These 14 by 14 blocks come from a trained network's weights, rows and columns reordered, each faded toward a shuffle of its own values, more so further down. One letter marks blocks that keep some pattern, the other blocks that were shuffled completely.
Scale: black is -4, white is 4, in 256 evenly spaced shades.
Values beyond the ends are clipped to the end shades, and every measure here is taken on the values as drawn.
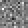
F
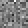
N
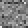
N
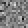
N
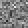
F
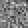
F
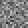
N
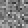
F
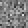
F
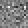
N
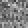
N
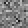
F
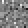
F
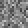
F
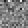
N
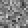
F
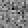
F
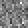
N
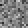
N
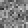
N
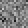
N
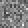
F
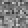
N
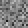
N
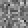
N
